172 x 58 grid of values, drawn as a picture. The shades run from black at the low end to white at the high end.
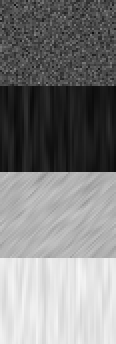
The table splits into 4 rows of 1 panel. Panel 1,1: low, fine-grained. Panel 2,1: very low, streaked downward, faint in contrast. Panel 3,1: high, slanting up to the right, faint in contrast. Panel 4,1: very high, streaked downward, faint in contrast.
